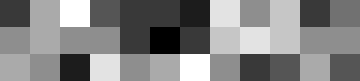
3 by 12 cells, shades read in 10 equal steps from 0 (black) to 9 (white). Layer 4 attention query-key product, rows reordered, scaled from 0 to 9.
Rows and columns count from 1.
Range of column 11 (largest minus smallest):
4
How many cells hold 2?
7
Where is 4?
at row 1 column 12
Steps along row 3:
down down up down up up down down up up down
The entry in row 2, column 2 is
6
